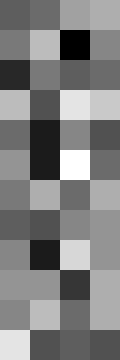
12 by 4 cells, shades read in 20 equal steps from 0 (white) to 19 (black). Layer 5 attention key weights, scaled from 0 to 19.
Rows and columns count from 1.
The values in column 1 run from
2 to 16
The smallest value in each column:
2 5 0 4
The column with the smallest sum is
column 4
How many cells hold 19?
1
